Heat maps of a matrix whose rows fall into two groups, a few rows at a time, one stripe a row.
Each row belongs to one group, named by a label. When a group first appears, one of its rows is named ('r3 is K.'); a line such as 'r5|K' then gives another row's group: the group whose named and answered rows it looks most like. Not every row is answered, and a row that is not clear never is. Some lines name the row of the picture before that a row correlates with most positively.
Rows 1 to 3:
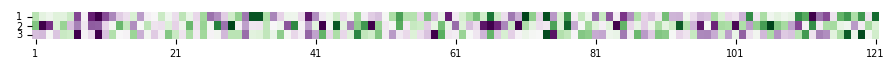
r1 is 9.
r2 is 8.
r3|9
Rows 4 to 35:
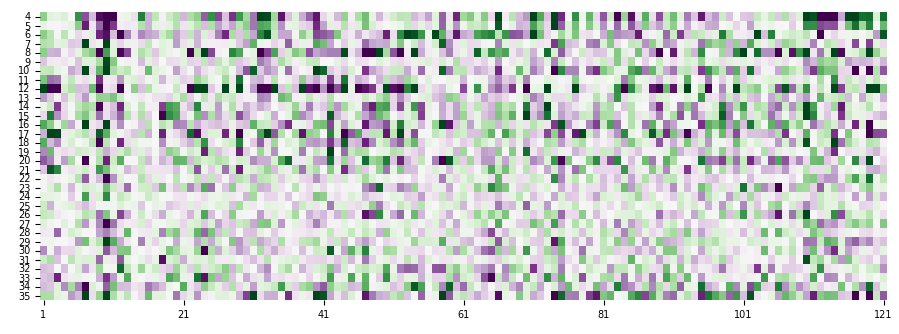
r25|8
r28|8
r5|9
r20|9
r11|8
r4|9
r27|9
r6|9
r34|9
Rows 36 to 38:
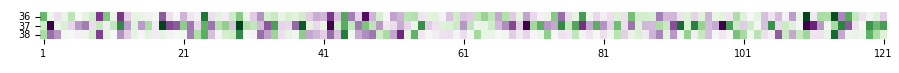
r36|8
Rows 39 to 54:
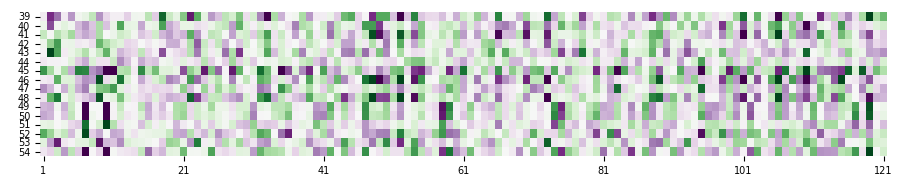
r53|8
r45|9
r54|9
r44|9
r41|8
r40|8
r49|9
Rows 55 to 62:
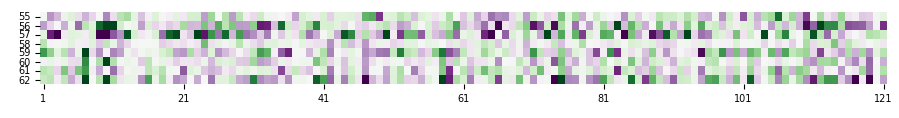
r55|8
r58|8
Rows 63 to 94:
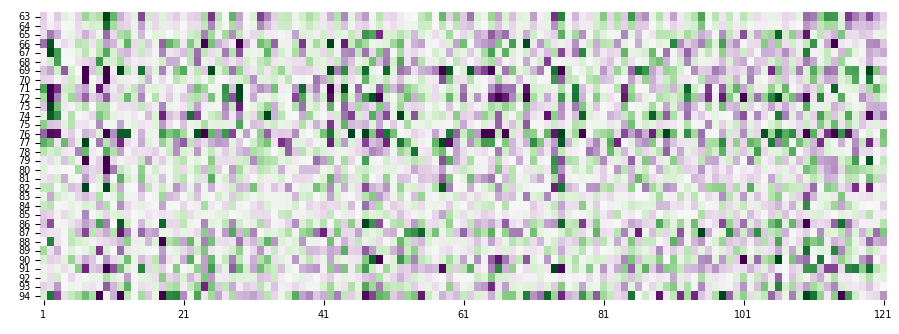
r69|9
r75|8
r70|9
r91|9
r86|8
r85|9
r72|8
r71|8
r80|9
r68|8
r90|8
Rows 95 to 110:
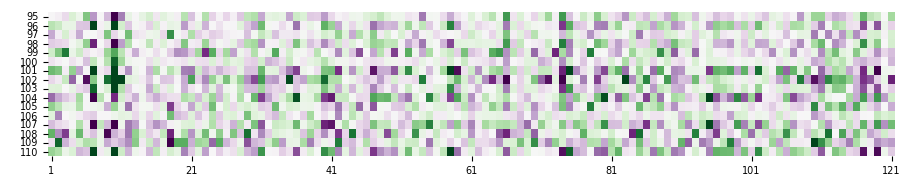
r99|8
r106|8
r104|9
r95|9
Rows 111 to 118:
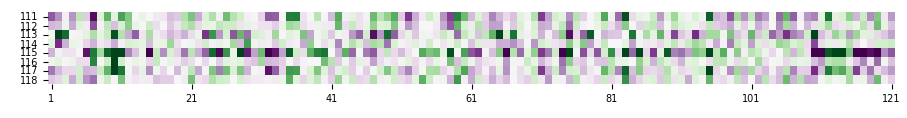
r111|9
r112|9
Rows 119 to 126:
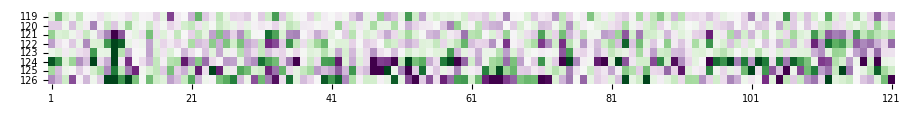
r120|9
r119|8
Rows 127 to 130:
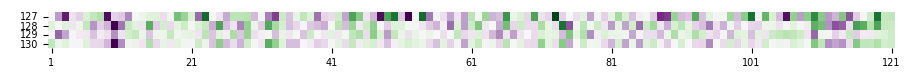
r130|9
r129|8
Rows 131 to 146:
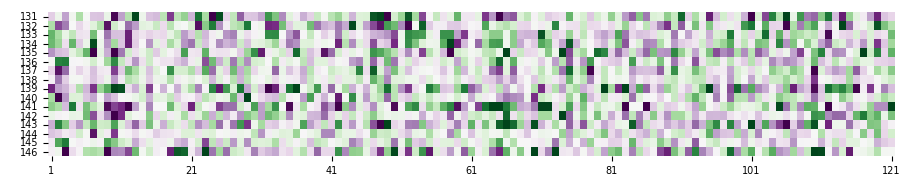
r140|8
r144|9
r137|8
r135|9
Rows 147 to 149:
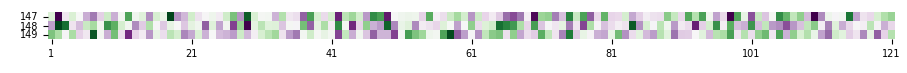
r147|8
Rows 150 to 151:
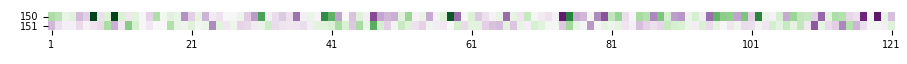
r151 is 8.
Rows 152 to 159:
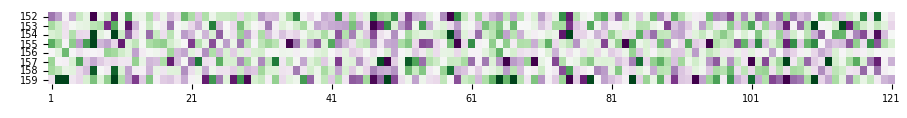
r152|9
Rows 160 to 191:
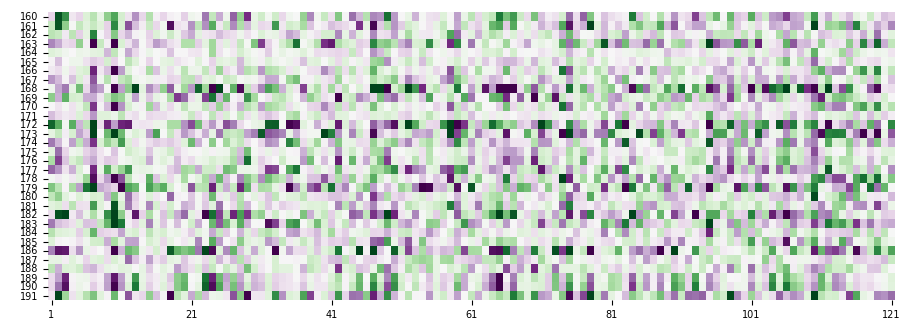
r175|8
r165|8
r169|8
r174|9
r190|8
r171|9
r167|9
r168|8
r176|8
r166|9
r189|8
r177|9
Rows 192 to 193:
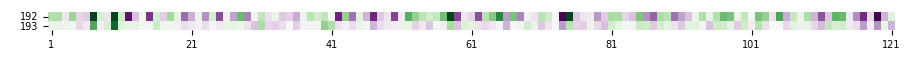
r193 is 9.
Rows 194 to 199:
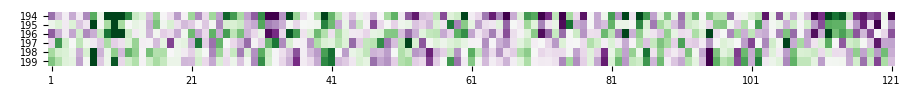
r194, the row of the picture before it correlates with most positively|193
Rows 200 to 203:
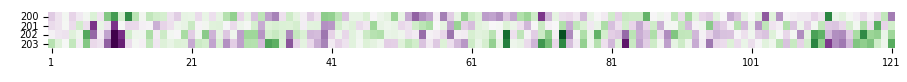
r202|9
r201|9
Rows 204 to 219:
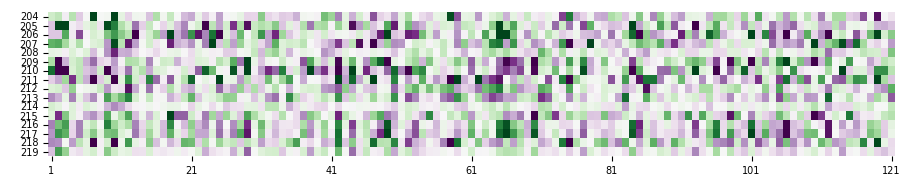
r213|9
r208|9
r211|9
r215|8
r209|8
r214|9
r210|8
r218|9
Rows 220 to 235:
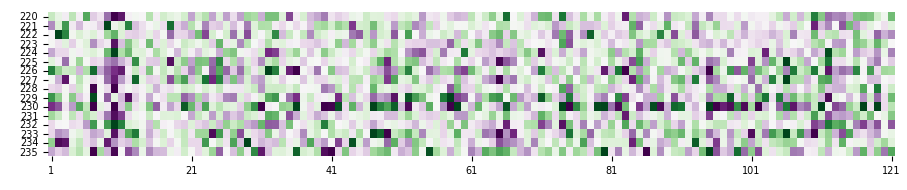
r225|8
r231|9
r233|8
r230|9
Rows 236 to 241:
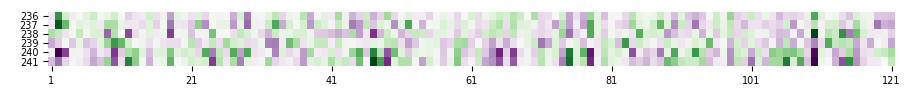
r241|8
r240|8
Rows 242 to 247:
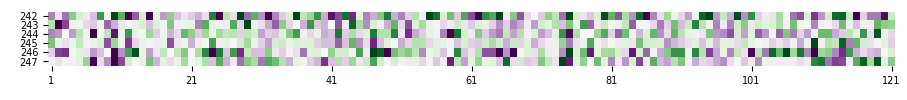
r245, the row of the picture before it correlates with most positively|238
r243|8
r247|9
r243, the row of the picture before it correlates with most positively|240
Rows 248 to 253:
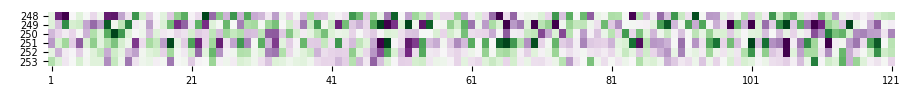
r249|8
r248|8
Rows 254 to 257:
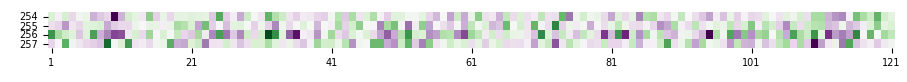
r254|9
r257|8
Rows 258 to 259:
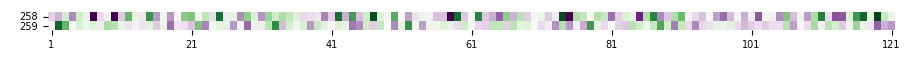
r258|9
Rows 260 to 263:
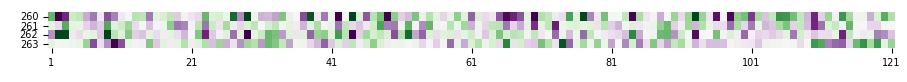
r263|9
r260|8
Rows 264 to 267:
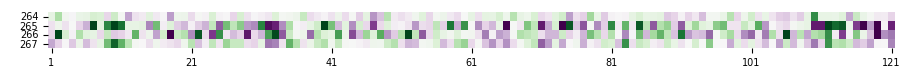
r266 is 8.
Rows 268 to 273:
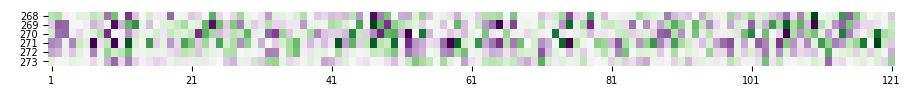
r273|9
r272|9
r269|8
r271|9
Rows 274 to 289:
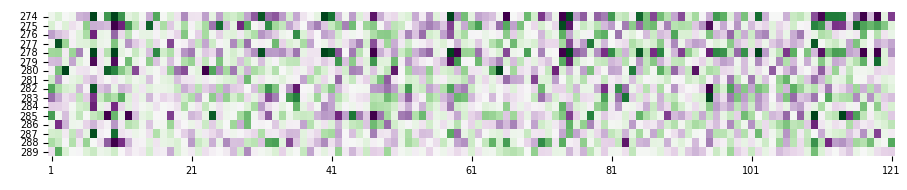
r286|8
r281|8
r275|9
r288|9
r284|9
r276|9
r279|9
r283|9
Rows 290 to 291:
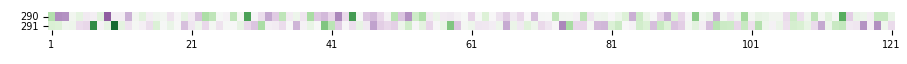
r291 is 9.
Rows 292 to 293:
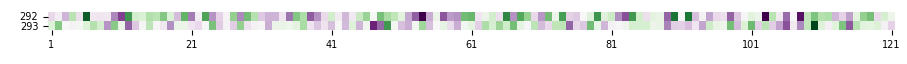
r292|9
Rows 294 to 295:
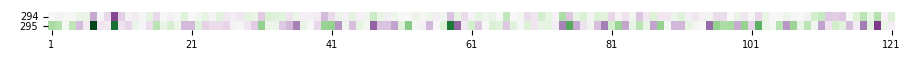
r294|9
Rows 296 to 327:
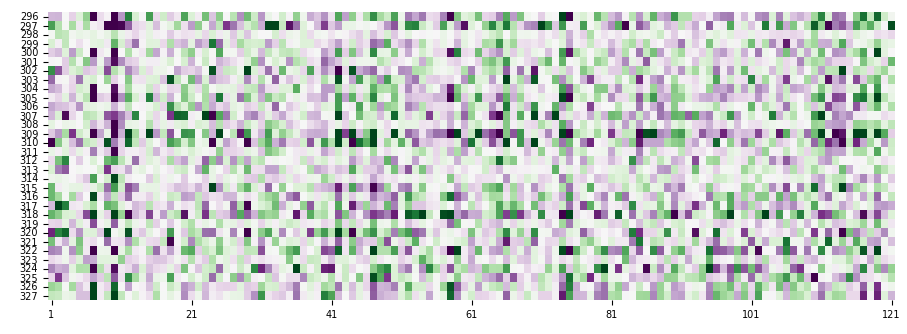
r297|9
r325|8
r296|9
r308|9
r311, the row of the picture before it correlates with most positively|294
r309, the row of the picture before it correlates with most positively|294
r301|9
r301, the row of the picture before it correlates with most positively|294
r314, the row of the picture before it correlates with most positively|295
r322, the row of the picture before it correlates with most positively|294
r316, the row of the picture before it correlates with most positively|295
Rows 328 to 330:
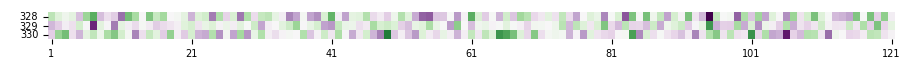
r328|9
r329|9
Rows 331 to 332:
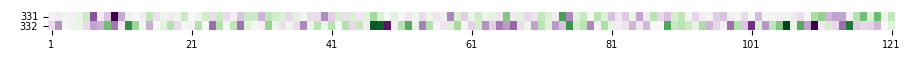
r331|9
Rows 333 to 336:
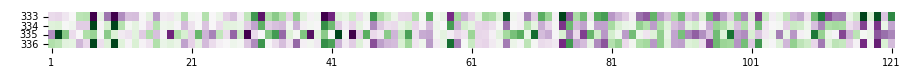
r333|9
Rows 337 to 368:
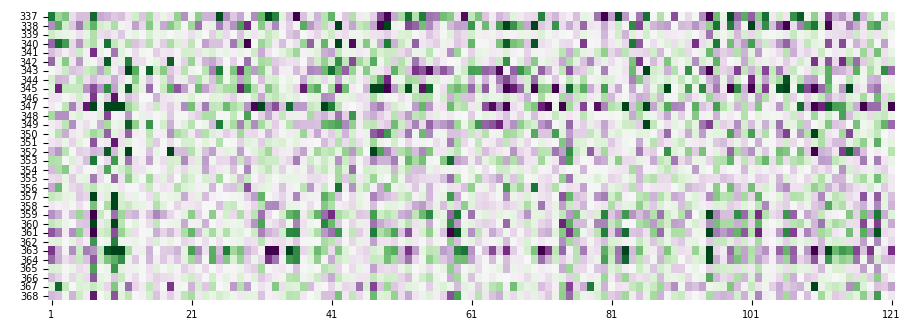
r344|8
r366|9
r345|8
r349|9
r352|8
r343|9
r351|9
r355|9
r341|9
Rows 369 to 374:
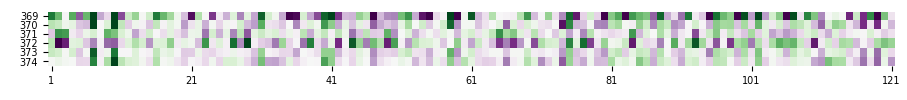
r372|8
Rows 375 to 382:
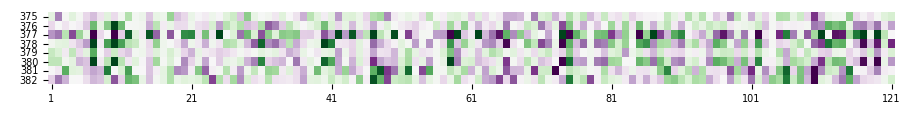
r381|8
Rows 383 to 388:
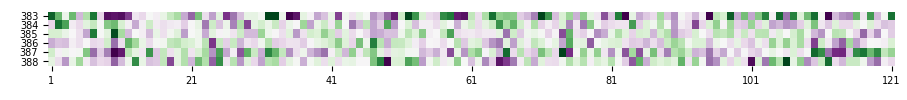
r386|8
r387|9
